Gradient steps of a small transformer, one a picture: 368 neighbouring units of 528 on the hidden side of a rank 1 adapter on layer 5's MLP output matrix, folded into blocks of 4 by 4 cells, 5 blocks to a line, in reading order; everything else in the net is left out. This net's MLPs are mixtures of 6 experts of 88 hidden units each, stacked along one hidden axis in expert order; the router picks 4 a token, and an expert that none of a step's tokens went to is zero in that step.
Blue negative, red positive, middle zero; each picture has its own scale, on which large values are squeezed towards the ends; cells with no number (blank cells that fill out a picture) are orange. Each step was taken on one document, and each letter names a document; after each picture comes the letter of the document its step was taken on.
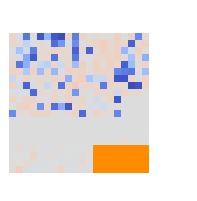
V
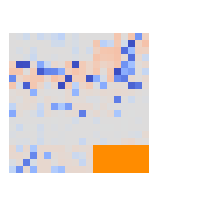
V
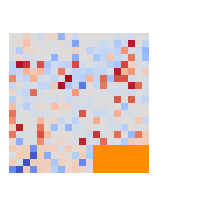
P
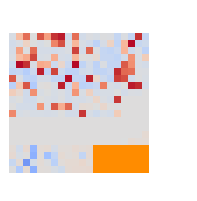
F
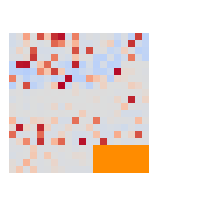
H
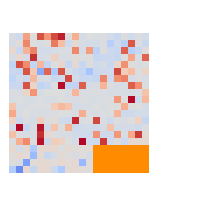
P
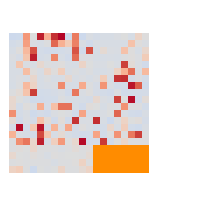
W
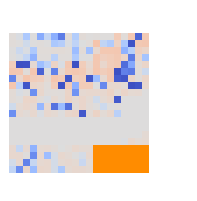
V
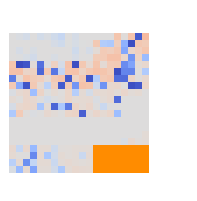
F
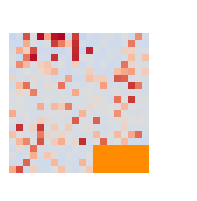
W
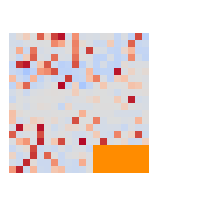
H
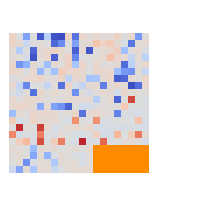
H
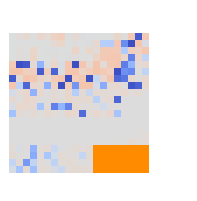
F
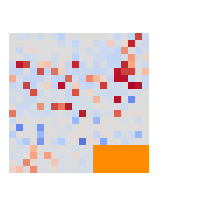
V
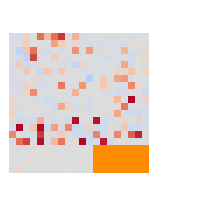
W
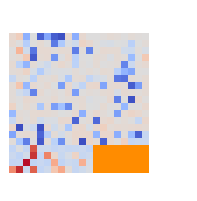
W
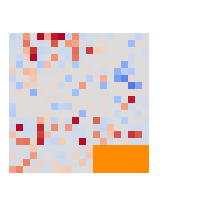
P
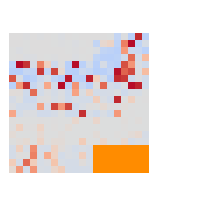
F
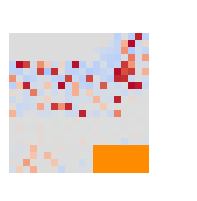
F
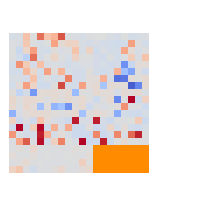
W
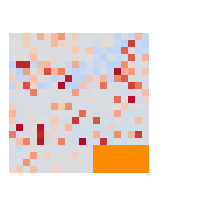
P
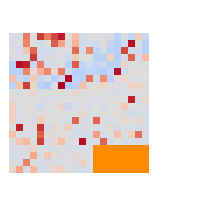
P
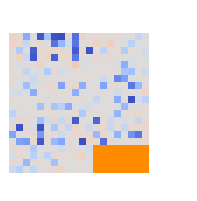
H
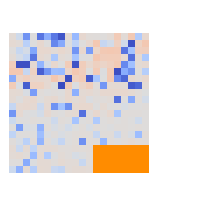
V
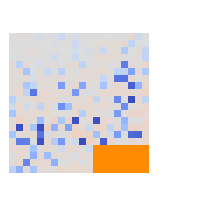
W
